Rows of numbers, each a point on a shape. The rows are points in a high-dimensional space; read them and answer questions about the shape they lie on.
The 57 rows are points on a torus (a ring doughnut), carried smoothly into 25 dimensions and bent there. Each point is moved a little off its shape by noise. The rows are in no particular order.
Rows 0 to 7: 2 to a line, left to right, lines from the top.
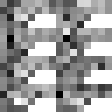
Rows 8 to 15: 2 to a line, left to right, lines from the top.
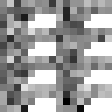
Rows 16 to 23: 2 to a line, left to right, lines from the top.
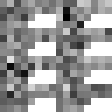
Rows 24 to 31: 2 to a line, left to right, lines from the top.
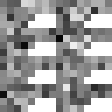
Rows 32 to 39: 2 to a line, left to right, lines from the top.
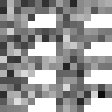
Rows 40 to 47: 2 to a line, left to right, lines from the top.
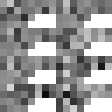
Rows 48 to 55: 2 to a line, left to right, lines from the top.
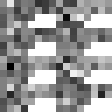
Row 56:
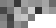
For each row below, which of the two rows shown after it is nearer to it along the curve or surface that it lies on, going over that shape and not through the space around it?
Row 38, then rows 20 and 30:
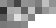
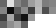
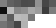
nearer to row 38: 30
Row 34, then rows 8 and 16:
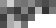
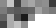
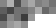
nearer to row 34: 8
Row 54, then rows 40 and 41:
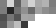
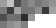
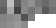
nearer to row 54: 40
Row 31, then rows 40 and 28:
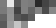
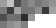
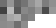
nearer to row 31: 28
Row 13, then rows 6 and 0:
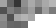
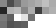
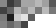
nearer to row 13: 0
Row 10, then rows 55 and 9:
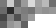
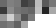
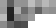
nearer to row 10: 9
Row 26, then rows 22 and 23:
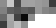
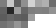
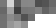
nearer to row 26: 22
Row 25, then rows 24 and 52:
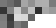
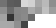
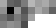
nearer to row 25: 24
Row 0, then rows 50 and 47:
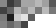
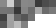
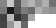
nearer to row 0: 47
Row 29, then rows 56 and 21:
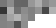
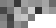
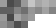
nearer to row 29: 56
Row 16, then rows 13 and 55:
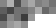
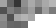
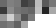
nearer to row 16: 55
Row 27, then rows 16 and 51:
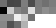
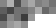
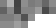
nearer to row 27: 51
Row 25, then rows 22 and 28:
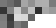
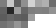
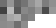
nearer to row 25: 28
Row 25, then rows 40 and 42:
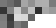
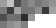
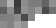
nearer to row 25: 42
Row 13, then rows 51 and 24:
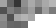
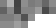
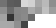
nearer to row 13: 24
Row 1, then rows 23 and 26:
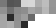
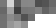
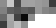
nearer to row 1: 26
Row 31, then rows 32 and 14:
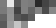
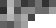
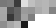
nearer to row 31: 32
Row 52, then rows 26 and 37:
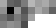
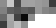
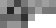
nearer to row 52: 37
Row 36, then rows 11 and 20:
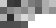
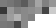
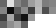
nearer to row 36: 11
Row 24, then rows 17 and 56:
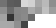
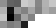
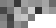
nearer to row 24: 17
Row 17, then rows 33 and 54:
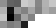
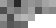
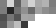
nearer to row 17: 54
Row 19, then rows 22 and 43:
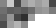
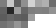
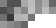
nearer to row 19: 22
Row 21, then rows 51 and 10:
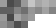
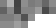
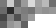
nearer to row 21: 10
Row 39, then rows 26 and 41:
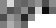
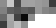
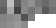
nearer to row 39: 26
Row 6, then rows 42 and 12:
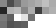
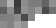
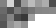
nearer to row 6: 42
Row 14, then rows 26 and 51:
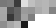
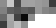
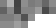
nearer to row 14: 26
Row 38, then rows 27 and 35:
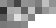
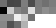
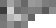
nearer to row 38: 35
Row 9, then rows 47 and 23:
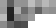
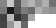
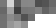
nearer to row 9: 47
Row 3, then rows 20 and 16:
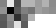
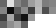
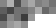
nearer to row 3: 20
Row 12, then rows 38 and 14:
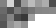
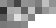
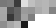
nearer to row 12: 14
